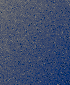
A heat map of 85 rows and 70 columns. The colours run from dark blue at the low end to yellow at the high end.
No single row or column stands out from its neighbours. There are no regular stripes. Fine speckle covers the field. The field climbs toward the top left.
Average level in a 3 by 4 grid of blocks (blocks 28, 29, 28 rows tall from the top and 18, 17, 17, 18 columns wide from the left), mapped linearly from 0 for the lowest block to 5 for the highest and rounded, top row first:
5 4 3 2
4 3 2 1
3 2 1 0
